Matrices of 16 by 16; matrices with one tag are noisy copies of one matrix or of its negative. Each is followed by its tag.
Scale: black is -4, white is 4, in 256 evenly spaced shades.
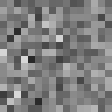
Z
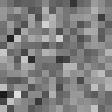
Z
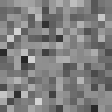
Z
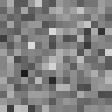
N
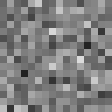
N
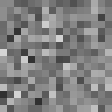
Z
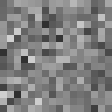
Z
